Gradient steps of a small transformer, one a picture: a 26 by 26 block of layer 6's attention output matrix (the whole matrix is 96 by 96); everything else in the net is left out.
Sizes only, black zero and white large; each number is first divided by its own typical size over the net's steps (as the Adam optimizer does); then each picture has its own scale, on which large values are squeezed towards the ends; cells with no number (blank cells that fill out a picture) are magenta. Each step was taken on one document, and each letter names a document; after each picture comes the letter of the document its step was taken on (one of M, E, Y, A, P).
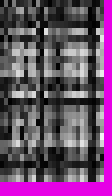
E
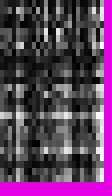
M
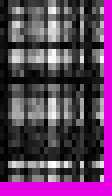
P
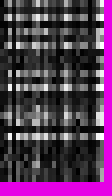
M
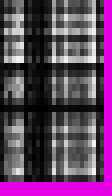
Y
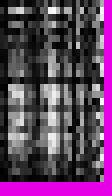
P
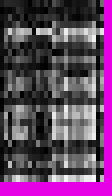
Y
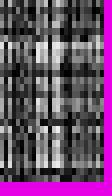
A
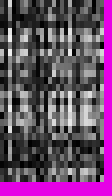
Y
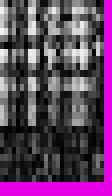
E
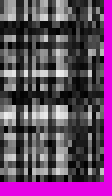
A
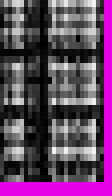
Y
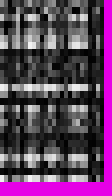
E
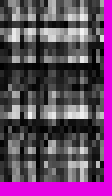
P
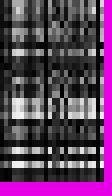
Y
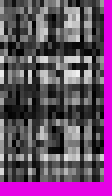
A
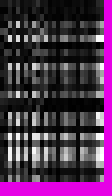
M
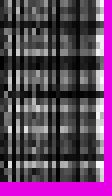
M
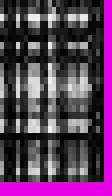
E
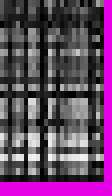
E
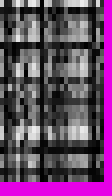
E
